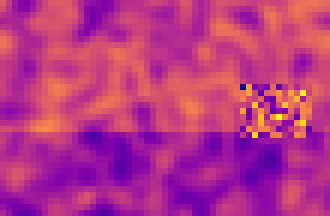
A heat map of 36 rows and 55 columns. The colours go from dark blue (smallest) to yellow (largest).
In the middle right lies a patch that is rougher than the rest. A horizontal seam about 60% of the way down splits the table, and the top part is higher. Values change most from cell to cell in the middle right. The field is mottled with small blotches.
